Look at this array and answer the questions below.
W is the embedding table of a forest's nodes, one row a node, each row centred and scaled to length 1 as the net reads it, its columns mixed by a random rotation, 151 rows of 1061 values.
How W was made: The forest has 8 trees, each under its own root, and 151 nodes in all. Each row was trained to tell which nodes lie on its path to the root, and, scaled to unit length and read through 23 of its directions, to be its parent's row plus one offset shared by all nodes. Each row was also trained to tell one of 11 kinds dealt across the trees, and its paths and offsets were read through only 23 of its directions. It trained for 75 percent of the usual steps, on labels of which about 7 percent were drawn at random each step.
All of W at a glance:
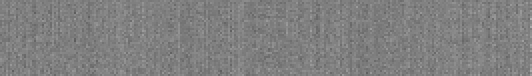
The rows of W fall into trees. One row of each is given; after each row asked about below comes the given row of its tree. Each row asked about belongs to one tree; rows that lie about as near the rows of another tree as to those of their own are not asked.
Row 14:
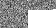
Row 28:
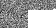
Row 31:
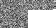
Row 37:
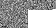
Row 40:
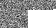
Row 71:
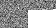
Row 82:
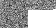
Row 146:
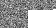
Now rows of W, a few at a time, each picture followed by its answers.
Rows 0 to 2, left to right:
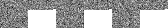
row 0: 40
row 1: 146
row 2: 37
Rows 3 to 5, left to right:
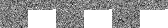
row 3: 14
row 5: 71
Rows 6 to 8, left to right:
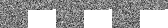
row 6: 37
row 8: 28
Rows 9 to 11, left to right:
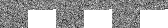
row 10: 71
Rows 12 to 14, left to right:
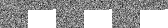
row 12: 14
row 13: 71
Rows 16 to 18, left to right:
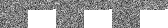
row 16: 37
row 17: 40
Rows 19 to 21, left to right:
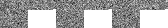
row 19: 28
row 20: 31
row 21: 31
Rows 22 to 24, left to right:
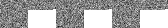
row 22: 82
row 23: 31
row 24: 82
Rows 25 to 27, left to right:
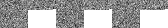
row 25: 82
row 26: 146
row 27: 31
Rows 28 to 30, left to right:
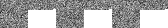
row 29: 37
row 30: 14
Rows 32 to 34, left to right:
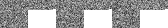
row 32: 31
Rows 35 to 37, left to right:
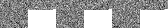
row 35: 28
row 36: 37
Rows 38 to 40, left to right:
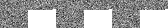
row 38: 31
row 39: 14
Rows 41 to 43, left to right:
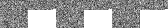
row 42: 14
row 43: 146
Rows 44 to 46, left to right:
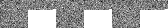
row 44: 28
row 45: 71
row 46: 14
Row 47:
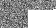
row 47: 40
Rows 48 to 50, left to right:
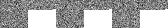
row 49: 14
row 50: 28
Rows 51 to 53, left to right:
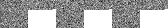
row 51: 31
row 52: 71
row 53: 28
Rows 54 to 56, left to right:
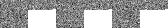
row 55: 28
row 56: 31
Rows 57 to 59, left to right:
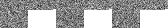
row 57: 14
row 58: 31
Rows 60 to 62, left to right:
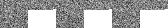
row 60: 31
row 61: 31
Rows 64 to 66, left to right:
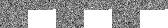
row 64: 14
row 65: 28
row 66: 28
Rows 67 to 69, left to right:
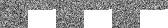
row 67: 31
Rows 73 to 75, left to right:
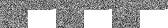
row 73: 14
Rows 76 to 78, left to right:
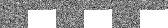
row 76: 71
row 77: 82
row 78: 146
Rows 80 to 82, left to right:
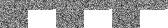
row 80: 71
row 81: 14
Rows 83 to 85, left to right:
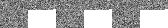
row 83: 82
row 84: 40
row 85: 82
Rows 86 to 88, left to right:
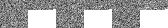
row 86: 40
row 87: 28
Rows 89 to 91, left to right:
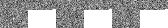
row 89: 14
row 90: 31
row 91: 31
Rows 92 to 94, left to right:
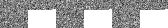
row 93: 82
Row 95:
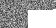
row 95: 14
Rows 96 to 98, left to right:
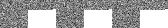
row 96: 37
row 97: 37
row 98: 71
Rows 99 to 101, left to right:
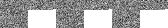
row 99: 82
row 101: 71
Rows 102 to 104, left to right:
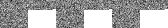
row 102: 37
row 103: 146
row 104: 14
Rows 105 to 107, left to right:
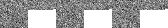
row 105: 31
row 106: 37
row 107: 31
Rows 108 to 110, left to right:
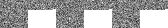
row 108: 31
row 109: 82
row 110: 40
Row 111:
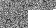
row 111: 71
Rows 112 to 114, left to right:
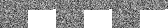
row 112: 31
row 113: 40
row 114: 28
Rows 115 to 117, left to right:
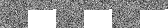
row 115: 146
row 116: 71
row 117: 14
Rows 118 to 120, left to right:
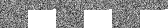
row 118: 28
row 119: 31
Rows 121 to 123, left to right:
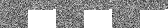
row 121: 31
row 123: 14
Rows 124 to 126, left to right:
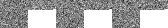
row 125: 146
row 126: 37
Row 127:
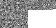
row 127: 82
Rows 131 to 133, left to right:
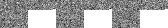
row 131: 82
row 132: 146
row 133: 31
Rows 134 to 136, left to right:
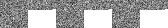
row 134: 146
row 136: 28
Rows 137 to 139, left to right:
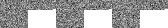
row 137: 14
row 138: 37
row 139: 14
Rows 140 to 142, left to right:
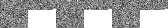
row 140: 37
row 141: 31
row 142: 14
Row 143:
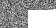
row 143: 14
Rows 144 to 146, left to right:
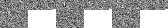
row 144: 14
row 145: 37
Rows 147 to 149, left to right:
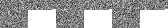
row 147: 14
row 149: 82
